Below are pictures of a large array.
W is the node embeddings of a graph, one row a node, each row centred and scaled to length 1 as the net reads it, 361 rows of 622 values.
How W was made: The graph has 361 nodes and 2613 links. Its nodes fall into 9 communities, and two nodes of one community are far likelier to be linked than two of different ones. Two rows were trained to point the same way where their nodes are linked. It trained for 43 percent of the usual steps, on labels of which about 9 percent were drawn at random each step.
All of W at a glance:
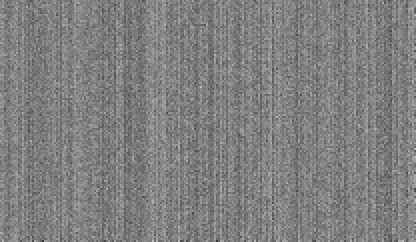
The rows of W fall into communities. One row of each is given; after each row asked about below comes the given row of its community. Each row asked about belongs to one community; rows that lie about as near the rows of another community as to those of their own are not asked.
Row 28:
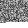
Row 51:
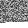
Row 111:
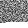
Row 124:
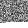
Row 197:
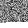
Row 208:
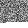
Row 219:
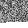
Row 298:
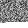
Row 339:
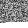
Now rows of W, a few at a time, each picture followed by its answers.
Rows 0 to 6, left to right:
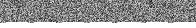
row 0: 124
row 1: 28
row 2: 197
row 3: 197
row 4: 51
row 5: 219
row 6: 51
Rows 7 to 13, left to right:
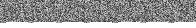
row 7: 111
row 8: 298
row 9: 208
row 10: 298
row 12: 111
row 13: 124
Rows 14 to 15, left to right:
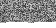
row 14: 339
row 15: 298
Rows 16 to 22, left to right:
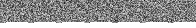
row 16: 124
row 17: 51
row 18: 197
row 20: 208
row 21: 51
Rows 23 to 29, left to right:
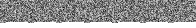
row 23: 208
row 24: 219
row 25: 124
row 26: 28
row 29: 208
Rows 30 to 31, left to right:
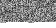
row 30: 111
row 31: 124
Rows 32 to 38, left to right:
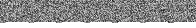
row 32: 298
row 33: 111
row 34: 111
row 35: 28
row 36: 339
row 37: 51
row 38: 339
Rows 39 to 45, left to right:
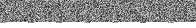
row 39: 298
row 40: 197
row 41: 51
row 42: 28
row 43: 51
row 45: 298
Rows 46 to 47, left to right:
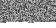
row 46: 339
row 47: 208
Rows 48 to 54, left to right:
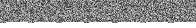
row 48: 124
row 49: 208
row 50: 219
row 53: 197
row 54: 28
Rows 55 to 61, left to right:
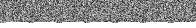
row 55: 124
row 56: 111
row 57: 124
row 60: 124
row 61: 298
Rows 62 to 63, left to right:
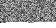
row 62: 339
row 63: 219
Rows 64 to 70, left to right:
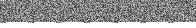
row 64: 28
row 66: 111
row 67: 339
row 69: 51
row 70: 197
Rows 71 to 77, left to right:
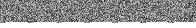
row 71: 51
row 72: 339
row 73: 298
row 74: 111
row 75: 197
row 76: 197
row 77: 28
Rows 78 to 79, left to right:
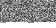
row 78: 298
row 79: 339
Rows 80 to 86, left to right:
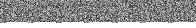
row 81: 208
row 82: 51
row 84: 197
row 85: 298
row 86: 298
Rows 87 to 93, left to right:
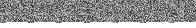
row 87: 51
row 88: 339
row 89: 51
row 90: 208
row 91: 219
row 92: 197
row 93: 219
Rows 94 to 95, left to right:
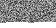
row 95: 111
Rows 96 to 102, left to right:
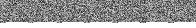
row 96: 339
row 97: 208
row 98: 51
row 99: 197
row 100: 124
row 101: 339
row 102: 219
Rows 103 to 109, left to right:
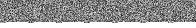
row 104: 124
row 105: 298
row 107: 298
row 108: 197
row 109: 111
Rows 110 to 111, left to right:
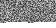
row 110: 124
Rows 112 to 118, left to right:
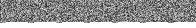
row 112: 298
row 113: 28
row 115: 51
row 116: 111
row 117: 124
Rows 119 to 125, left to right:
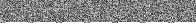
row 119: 111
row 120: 208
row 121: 111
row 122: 197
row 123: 339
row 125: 298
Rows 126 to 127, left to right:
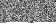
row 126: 51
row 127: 124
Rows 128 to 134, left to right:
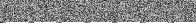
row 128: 111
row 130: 208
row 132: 197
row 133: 111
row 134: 197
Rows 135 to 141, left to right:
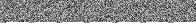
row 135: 219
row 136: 298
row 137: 124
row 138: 51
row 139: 208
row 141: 197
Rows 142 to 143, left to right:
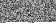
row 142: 197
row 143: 197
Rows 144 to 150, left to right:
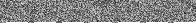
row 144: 197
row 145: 208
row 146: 339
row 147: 124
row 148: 51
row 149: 339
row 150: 197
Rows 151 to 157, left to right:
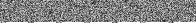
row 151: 298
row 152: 339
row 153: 111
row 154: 197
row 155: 208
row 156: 298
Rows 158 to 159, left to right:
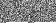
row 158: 111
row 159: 111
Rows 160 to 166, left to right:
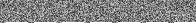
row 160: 51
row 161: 28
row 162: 124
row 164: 111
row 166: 219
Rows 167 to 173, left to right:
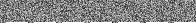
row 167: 28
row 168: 197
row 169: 111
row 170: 197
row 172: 339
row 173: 124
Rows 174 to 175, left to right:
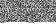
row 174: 111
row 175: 111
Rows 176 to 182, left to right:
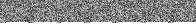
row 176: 298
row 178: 208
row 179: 339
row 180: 124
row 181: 208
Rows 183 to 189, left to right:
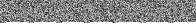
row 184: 197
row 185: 339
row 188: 111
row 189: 28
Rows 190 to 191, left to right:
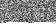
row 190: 339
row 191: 124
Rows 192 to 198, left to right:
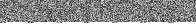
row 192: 197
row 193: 339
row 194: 197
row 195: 124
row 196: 197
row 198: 28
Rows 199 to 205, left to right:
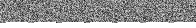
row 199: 197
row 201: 298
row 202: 339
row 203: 28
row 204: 111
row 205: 111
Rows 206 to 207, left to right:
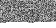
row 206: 208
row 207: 208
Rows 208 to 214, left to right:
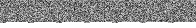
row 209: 339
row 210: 208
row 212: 208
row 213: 28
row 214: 208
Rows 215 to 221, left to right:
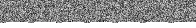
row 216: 124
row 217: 111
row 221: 124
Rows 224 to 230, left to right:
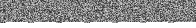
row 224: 28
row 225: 339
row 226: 339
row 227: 124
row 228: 51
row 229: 197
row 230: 111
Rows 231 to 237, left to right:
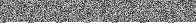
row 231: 339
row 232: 208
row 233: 111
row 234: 124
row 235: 197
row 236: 339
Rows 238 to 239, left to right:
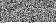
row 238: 298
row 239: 219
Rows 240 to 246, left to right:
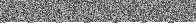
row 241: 111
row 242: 124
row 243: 219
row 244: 51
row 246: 197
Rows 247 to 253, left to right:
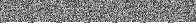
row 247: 298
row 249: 124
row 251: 197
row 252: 197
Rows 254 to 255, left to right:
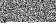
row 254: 219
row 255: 298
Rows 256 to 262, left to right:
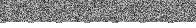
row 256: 124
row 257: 124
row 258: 339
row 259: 219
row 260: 339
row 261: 51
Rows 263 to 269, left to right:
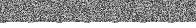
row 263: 298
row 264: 51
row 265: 51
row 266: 197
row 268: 124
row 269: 208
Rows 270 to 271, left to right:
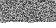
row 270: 219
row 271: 208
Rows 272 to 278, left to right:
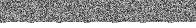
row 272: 197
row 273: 124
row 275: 339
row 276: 51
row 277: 298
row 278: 298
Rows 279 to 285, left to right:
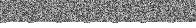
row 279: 208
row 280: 111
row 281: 197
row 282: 124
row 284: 124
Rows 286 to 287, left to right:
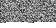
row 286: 339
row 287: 339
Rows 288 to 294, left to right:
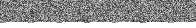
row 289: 208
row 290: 28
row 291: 339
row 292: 51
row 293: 339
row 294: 111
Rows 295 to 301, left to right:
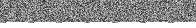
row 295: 219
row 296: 124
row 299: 111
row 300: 28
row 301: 197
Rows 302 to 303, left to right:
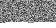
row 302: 208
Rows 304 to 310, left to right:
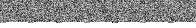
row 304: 298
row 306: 339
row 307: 51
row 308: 339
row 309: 208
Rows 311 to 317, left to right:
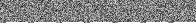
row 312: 197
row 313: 208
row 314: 51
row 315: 339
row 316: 339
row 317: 339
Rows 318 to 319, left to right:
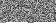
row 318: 208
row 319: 111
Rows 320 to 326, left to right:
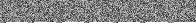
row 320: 219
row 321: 219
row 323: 208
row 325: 208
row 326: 298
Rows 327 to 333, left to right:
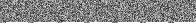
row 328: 208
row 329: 219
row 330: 124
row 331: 197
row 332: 197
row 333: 28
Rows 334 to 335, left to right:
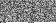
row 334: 197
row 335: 111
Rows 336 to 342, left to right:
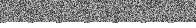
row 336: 124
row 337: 208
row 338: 298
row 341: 219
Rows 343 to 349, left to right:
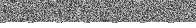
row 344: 208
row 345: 124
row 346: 28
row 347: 208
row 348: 111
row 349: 28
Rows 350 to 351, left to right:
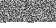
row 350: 28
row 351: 339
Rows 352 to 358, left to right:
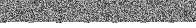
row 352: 339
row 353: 298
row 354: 208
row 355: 208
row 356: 208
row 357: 219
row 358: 339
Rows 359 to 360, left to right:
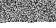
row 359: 298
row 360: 51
